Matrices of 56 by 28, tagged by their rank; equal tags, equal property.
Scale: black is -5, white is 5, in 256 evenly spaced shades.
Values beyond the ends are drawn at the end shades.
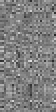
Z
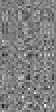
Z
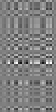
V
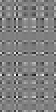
V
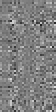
Z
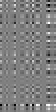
V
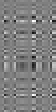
V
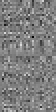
Z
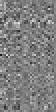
Z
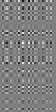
V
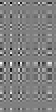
V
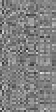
Z
